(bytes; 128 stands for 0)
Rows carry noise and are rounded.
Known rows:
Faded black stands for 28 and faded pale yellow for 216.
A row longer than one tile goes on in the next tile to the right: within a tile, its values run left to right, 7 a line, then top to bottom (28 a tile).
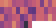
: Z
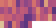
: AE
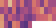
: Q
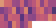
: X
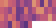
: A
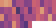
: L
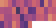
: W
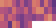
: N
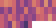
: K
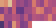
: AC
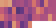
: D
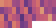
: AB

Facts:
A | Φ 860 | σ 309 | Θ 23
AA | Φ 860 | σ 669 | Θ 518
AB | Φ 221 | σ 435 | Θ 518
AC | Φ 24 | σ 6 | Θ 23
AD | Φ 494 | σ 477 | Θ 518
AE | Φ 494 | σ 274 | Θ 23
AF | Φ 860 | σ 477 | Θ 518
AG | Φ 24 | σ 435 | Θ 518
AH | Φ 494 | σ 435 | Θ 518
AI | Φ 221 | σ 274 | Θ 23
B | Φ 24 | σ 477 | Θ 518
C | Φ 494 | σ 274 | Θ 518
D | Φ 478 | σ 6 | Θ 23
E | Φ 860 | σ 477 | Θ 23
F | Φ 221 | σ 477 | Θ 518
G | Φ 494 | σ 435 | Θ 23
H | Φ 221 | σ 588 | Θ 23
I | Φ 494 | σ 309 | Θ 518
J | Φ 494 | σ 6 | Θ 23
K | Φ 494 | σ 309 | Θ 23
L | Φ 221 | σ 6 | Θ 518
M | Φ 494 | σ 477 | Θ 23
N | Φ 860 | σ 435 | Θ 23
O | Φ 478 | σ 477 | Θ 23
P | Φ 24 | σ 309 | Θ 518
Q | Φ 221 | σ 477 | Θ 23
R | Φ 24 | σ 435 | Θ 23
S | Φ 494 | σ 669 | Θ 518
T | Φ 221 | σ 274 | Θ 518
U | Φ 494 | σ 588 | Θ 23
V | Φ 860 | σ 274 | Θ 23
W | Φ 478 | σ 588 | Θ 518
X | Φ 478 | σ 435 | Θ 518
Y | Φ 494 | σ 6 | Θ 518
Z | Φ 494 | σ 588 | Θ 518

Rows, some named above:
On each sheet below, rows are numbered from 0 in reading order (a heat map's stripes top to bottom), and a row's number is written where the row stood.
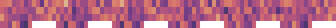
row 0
H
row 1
E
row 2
E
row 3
A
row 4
AH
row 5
U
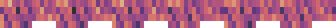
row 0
F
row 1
AF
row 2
F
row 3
AG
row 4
AD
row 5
AG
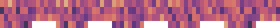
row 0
AD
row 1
O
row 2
D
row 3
AG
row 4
C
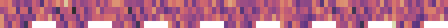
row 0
T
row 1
B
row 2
AA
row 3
G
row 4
Y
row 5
V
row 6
S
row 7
AI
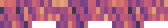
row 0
P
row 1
L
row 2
P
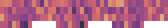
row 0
H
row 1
I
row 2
J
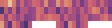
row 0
M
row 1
R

